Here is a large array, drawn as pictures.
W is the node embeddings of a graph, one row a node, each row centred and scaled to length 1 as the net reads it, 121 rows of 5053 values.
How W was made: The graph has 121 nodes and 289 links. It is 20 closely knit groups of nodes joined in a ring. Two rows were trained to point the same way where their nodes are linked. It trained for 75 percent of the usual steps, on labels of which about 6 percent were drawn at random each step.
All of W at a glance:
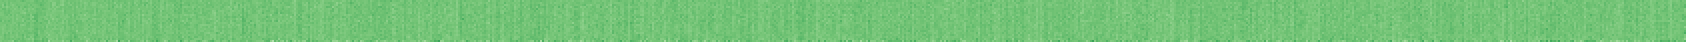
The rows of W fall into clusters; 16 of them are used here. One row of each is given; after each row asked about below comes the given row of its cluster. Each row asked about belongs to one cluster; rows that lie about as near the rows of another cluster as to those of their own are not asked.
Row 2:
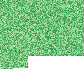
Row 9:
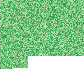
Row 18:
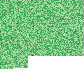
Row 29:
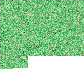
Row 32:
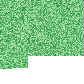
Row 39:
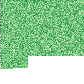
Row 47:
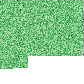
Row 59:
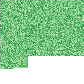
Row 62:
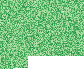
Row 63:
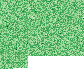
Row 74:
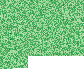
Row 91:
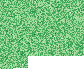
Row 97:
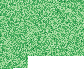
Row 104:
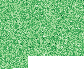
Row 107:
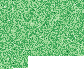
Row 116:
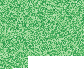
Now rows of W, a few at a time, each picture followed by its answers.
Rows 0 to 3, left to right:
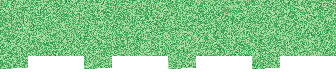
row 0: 32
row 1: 104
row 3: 116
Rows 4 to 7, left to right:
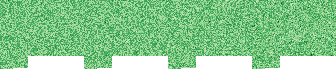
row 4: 18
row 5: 91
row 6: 59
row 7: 32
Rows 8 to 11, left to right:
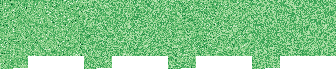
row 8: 39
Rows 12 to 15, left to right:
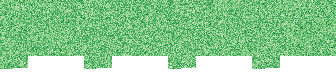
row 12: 97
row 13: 9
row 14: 59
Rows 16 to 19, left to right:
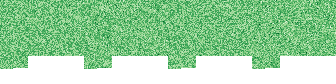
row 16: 91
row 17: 97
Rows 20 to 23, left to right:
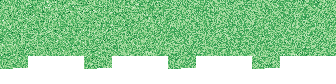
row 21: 116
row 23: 9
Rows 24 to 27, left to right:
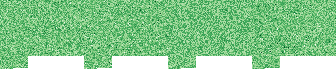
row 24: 91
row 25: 2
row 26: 104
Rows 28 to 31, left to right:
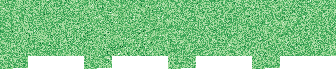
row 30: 63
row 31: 107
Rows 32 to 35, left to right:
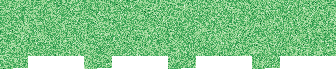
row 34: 97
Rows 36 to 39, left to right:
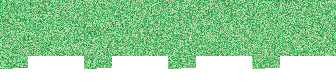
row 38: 32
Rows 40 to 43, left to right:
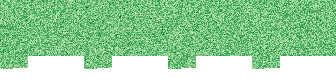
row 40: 63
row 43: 2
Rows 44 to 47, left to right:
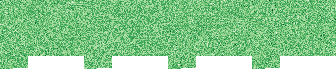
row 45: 2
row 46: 29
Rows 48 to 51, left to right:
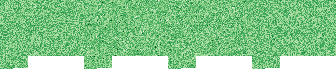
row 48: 29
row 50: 62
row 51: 91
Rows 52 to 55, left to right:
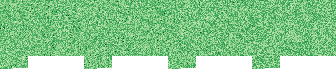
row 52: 104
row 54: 107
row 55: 32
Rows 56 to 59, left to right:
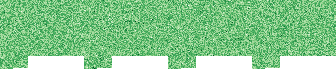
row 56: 47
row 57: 47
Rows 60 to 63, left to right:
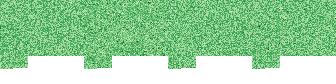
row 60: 63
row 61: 32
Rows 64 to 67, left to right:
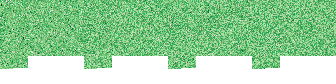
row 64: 39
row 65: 39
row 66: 29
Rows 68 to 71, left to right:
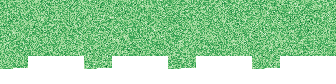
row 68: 107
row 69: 2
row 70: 32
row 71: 2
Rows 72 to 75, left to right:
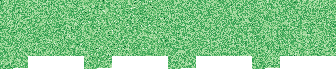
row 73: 47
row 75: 59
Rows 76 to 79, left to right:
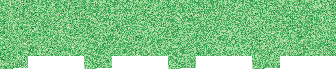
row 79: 2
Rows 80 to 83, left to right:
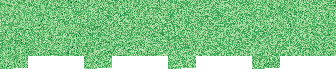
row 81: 74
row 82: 18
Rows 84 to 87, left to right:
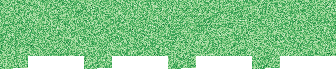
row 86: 29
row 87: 47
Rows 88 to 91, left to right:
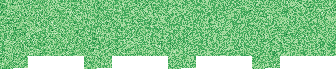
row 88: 97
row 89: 74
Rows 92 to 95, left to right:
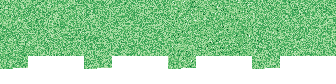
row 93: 18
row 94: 62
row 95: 74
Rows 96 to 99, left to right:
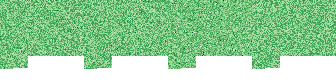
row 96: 18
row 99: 47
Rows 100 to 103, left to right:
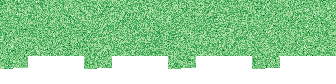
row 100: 59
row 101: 62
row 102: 29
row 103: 62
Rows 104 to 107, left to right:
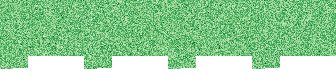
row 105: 107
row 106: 116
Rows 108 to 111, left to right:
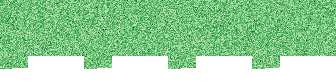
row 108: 116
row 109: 47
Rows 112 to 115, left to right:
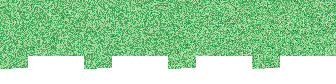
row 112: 104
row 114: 18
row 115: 39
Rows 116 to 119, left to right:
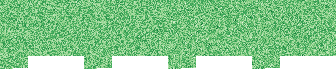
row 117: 104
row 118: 39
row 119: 104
